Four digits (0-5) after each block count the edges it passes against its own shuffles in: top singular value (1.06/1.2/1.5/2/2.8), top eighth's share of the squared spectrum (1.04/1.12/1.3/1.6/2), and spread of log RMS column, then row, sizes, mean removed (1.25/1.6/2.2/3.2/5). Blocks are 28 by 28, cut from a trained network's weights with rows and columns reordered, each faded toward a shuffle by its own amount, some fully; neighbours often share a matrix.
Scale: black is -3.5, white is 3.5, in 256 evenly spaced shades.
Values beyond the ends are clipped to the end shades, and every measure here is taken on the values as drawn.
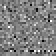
2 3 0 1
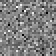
0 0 1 0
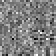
3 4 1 2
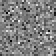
0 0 0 0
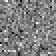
1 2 0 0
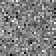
1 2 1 0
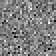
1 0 0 0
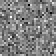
0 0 0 0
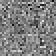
2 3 0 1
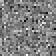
0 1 0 0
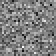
0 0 0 0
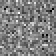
1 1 0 0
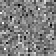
1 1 0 0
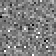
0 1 0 0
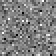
0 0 0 0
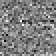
2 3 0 1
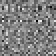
3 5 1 2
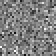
0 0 0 0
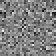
3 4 1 1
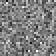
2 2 0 0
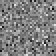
0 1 0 0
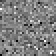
0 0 0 0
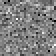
1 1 0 1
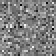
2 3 1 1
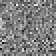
2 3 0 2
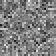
2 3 0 1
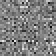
3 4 2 2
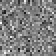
2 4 1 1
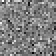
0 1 0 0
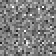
1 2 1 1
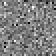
2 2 0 0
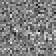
2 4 1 1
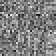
2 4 0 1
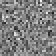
2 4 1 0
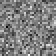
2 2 0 0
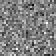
1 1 0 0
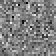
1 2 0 0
